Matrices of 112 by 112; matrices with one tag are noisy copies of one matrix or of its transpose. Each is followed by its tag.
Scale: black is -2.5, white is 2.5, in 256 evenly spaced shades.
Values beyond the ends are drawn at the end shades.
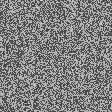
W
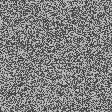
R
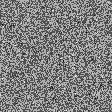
R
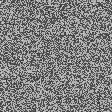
W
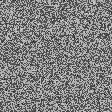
W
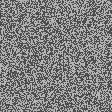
R
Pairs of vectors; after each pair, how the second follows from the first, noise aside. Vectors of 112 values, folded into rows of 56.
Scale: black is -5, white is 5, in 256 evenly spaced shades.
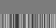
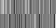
shuffled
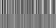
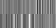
wrapped around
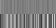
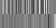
wrapped around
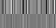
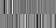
wrapped around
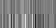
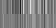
reversed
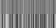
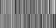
shuffled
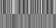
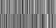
shuffled
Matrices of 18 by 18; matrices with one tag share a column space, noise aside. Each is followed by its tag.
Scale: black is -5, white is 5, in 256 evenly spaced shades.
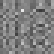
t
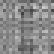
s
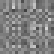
t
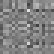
t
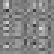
t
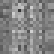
s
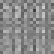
s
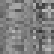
s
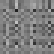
t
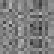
t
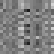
t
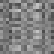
s
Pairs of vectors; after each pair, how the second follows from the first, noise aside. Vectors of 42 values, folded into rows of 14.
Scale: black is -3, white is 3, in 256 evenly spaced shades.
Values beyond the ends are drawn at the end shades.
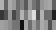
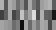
copied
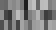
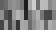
copied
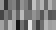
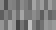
shrunk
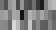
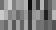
shuffled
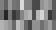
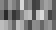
copied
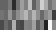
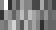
reversed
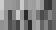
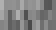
shrunk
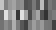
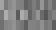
shrunk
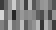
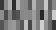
reversed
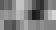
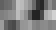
copied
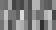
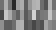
reversed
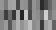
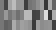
shuffled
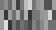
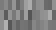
shrunk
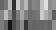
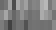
shrunk
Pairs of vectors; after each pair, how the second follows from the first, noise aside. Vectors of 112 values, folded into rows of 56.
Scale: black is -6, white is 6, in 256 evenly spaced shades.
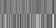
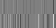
partly zeroed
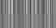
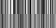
scaled up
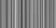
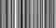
scaled up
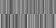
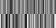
scaled up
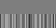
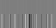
partly zeroed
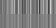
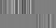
partly zeroed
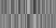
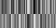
scaled up
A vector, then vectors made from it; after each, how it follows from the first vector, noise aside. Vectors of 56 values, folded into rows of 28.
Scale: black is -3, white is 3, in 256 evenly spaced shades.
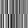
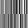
reversed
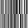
reversed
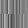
shrunk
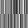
reversed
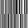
reversed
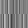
shrunk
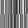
reversed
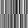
reversed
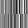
reversed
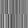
shrunk
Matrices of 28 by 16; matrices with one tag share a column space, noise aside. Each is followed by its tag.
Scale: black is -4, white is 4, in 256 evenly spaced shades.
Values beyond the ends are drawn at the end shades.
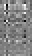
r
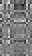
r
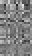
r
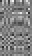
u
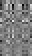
r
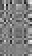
r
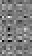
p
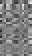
r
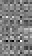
p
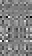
p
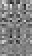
r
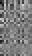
r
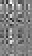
r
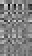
r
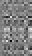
p
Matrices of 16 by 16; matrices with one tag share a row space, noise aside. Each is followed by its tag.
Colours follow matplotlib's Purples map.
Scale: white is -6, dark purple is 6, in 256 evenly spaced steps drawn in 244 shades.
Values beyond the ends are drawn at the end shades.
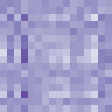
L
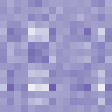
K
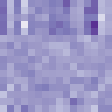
L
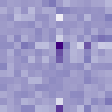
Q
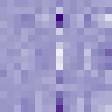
Q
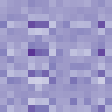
K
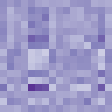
K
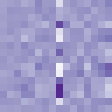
Q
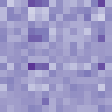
K
